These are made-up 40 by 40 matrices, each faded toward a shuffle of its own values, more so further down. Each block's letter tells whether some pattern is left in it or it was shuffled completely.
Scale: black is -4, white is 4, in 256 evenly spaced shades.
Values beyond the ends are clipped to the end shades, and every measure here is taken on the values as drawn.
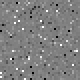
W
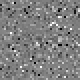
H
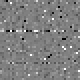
H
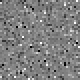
W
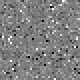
W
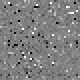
W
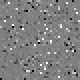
W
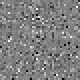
H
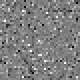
W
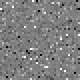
W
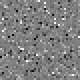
W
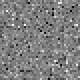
W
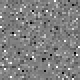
W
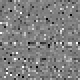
H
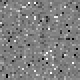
W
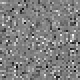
H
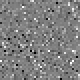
W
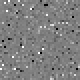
W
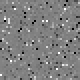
W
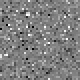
W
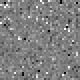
W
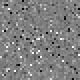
W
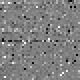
H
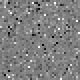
W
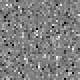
W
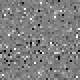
H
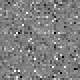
H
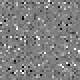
H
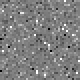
W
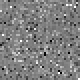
W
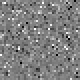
H
